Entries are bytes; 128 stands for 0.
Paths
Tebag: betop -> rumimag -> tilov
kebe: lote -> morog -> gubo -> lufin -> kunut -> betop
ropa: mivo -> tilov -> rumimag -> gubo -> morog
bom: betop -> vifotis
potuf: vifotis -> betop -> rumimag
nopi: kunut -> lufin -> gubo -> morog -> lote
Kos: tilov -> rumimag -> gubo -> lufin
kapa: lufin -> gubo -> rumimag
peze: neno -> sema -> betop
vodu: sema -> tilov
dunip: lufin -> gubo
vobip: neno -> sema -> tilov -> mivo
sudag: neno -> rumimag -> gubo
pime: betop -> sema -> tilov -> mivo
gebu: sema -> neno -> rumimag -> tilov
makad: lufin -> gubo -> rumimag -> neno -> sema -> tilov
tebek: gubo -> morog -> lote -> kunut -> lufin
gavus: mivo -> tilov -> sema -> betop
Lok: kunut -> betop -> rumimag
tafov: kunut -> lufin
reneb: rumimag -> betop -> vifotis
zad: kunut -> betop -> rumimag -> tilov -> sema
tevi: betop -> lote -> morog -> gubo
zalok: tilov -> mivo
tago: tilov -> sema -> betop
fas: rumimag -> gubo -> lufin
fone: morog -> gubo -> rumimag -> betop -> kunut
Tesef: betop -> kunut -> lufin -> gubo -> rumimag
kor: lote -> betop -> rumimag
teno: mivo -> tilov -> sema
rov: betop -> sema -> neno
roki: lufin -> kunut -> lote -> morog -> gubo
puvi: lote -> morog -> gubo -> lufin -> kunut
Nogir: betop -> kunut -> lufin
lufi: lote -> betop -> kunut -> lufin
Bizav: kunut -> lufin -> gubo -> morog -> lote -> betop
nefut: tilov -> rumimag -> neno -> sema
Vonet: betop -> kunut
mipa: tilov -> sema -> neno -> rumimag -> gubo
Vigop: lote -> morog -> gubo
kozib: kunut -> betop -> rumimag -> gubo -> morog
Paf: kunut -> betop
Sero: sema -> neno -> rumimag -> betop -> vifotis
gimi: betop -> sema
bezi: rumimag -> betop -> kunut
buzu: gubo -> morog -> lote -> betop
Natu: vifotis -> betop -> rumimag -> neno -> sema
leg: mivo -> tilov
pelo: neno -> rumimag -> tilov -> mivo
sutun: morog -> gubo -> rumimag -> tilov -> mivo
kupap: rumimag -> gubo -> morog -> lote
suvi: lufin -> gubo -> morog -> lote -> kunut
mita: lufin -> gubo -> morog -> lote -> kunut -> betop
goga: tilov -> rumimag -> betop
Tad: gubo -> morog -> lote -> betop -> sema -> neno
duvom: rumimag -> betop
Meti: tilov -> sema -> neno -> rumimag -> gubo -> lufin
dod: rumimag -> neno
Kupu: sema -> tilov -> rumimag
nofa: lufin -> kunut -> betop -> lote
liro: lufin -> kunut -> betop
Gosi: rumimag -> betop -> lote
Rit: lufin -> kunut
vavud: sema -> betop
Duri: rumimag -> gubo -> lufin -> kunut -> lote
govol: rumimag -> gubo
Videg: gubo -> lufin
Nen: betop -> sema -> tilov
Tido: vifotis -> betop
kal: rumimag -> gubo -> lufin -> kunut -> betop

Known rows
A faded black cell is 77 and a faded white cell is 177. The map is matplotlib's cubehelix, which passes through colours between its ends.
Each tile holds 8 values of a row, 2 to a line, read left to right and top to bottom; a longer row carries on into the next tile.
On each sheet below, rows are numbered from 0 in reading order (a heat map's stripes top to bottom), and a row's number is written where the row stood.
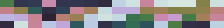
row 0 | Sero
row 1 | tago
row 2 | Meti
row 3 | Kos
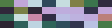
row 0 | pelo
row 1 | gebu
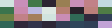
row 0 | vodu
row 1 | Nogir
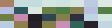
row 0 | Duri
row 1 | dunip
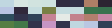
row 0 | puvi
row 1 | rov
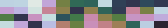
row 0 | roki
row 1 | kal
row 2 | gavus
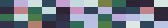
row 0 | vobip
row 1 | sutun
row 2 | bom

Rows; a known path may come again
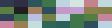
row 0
Paf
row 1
Meti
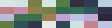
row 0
fas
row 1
reneb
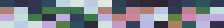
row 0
kor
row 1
Videg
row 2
tago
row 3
gavus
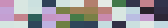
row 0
kupap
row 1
Kos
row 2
dod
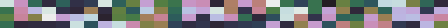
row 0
vodu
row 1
bom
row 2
mita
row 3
teno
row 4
Nogir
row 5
nefut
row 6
kal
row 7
gebu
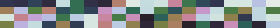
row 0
peze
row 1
Tebag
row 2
Duri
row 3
Nen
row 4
dunip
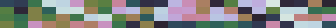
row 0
liro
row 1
mipa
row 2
zad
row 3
makad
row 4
lufi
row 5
rov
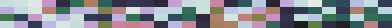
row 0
roki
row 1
Gosi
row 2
gimi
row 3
suvi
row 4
Tad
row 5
leg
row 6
vobip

